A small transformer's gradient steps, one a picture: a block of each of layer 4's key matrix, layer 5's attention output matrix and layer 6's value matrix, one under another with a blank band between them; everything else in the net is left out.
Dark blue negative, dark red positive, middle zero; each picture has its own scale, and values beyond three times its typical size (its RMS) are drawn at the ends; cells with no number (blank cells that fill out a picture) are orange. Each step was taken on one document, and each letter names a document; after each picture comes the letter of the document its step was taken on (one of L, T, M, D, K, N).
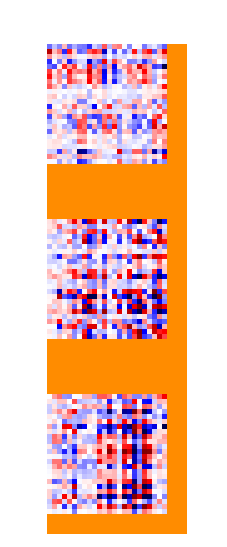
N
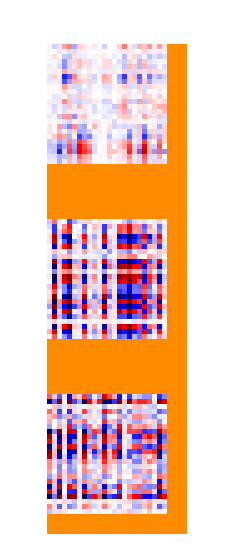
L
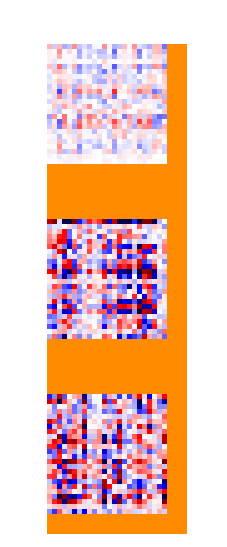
L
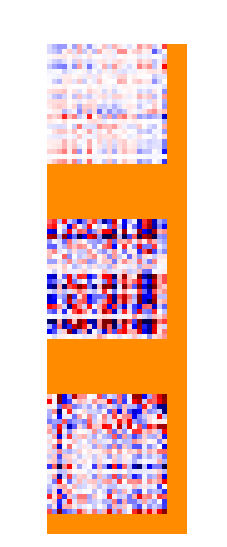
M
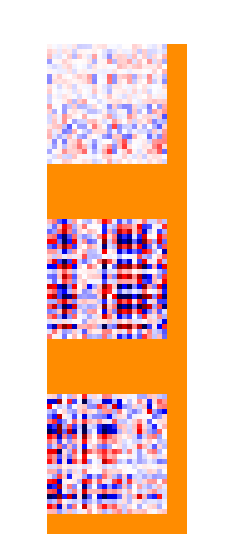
L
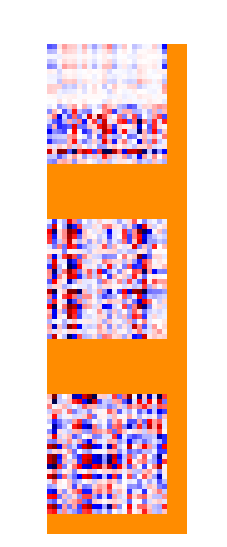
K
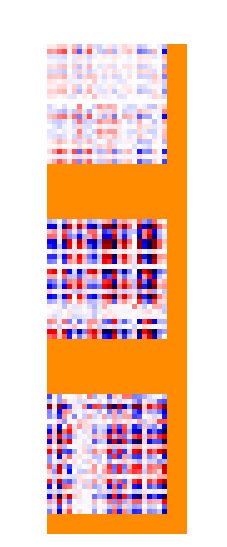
M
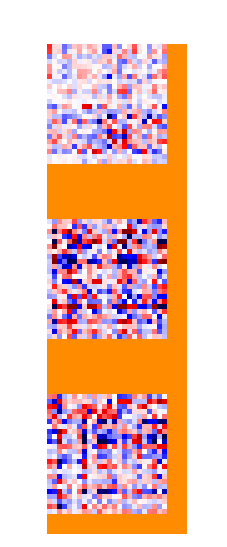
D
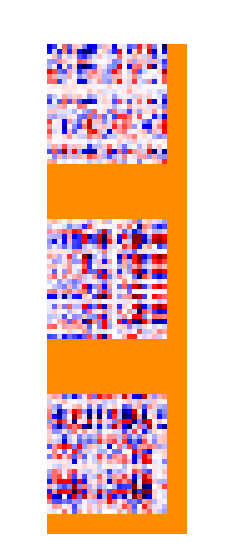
N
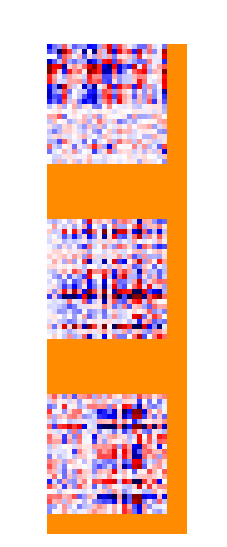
N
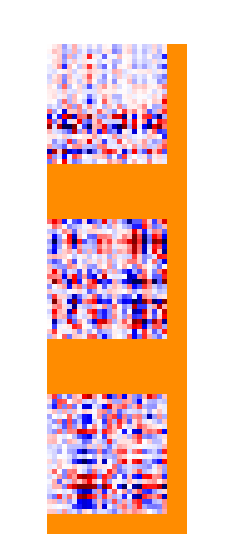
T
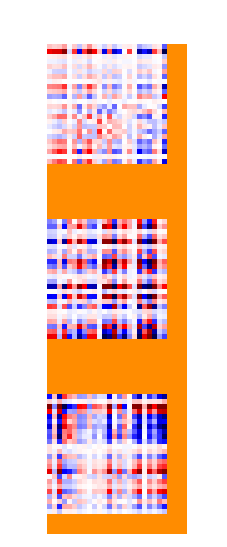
M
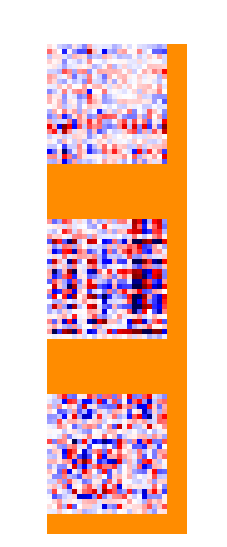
T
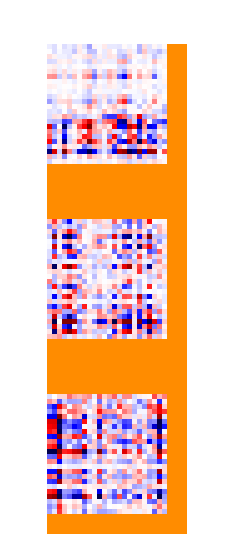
D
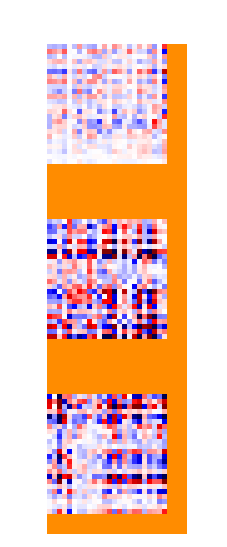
M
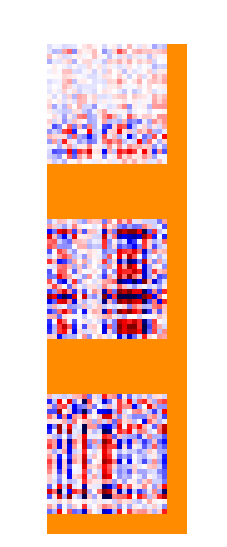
L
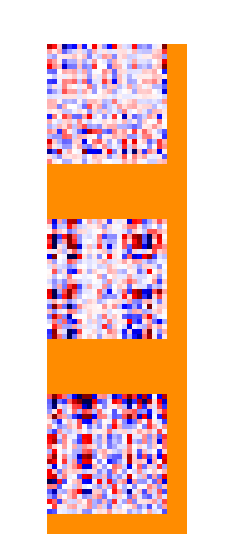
K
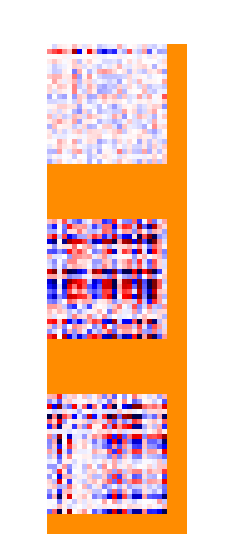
M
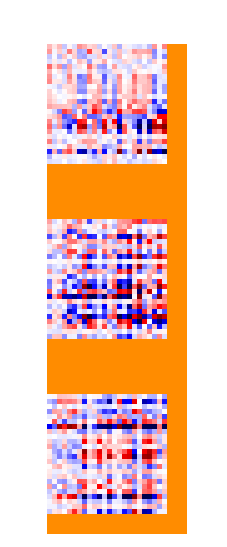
N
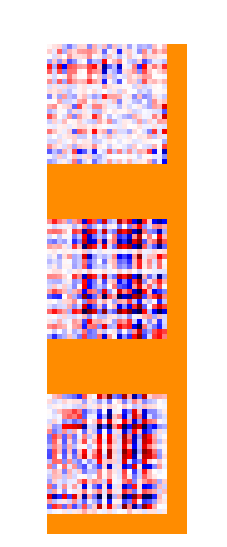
N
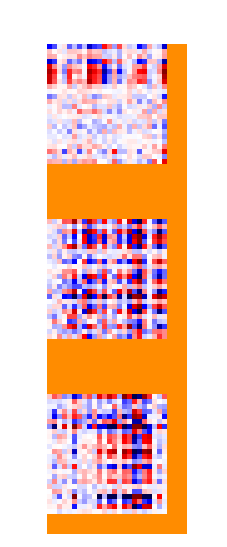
N
